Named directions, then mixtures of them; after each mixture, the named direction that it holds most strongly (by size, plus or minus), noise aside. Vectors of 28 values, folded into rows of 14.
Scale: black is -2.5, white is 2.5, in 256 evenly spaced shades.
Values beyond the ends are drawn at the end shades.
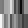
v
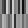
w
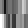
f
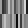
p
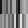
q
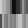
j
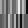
w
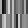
p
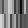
v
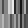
v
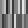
w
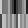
j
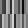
w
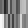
f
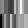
v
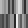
q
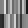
w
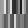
w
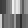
j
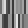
p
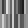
w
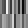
w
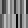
p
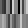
w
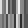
q
